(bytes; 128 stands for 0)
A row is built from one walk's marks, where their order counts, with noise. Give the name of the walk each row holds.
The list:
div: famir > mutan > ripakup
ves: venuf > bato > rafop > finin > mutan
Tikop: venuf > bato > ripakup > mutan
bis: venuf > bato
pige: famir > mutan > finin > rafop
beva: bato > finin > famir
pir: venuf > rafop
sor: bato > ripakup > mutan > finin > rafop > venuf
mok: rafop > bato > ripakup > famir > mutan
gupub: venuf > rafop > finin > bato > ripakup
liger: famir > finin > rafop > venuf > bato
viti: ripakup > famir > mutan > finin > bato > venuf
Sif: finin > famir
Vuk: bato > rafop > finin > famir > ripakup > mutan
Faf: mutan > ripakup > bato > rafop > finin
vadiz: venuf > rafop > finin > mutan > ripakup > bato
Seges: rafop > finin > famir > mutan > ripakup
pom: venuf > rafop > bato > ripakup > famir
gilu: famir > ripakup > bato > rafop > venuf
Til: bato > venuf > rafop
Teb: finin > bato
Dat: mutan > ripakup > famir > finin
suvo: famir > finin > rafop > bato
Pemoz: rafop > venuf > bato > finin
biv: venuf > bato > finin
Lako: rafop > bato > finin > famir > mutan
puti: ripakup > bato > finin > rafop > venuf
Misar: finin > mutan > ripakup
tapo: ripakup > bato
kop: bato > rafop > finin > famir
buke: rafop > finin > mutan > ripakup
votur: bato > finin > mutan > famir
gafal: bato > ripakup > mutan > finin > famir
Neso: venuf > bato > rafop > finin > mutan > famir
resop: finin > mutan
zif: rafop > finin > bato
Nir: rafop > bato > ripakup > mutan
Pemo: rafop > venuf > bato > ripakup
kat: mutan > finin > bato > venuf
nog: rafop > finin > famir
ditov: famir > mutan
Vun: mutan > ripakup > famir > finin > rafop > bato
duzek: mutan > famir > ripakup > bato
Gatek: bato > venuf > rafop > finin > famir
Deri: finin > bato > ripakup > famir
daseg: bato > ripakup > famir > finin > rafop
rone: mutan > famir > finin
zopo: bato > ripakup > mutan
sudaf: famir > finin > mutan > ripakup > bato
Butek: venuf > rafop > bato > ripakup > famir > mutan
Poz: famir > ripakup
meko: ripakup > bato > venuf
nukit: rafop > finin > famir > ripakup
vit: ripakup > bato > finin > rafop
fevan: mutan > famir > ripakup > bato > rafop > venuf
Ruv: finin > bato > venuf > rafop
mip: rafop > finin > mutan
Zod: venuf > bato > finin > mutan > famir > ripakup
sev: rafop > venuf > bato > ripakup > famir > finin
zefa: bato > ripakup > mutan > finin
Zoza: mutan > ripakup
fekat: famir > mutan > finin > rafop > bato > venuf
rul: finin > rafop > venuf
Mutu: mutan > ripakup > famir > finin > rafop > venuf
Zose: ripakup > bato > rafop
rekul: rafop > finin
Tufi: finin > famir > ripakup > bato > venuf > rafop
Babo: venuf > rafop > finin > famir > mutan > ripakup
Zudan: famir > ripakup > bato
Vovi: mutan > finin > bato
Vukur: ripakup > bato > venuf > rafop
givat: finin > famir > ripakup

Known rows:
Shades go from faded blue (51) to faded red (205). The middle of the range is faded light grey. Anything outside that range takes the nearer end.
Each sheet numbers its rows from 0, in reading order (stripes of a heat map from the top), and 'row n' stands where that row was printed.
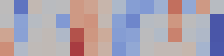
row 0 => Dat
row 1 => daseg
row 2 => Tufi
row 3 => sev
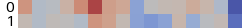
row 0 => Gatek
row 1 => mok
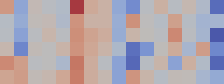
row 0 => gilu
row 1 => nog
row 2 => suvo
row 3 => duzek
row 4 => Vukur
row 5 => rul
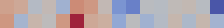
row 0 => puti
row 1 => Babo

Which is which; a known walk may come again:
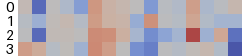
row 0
Poz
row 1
nog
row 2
sudaf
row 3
puti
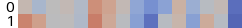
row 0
mok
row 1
Vukur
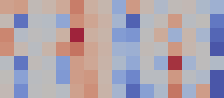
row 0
rul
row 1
Zudan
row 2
pom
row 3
biv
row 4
givat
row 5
daseg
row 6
gafal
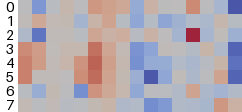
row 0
suvo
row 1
buke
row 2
Sif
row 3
gupub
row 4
vadiz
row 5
Tikop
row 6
nukit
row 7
Zoza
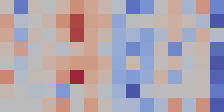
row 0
duzek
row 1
Gatek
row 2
Mutu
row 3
Nir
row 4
Lako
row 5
Butek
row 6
tapo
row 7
Vovi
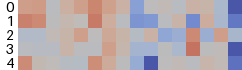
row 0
Ruv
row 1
Pemo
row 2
resop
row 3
Teb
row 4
meko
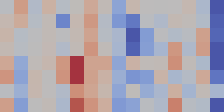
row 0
zif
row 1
vit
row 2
zopo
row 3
zefa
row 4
liger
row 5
fevan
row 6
Seges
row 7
Tufi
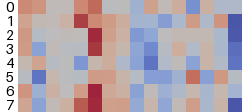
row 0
pir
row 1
kat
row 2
sev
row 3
gilu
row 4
Zose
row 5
Dat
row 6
Babo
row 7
fekat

